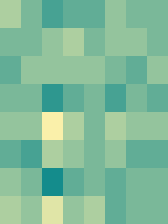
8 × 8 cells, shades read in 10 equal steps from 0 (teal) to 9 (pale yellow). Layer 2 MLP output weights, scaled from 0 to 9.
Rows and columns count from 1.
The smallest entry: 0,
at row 7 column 3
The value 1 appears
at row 4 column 3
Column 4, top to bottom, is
3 6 5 3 6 5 3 5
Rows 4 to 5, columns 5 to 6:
4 2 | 4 6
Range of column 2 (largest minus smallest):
3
